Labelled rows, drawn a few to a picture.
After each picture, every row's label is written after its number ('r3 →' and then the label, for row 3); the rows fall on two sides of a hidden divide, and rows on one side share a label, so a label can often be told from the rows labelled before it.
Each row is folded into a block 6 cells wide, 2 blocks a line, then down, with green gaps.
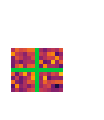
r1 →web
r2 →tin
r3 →web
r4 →web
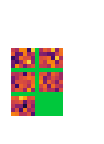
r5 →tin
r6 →web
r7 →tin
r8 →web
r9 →web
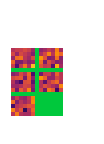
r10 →web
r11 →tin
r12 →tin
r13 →web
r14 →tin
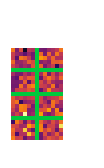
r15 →tin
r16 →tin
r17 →tin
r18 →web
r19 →web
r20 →tin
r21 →tin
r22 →web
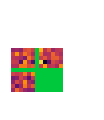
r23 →web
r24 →tin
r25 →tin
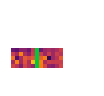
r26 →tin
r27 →tin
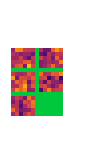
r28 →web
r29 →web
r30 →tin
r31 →web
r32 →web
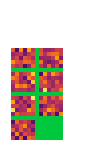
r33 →tin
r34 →tin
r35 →web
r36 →web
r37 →tin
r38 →web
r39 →web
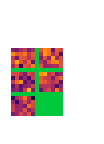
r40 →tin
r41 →tin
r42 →web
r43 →web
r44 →web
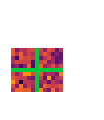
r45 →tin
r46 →web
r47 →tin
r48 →tin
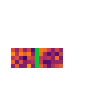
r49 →tin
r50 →web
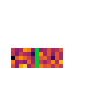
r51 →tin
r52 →tin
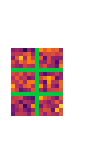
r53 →tin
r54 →web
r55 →tin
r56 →tin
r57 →web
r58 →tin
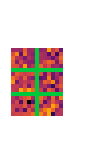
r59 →web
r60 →web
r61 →web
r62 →tin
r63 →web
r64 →tin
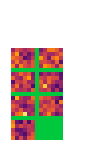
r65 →web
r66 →web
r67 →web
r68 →web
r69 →web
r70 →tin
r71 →tin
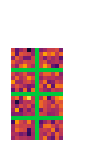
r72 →tin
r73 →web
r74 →web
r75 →tin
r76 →web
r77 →web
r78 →web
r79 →tin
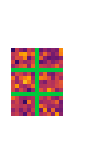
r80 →tin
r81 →web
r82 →tin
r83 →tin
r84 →web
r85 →web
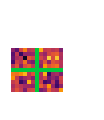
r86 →web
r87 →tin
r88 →web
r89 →web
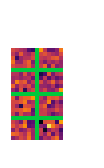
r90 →tin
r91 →tin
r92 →tin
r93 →web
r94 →tin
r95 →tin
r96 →tin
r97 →tin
